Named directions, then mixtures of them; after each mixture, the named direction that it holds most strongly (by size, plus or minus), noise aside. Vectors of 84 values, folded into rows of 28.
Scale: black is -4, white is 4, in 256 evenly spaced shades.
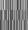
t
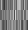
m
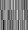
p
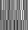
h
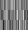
p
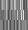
h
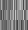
m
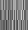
h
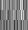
h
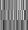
m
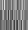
t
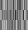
m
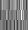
h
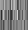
t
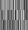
p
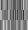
m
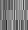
m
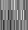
p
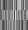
m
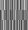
t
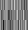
p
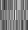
m
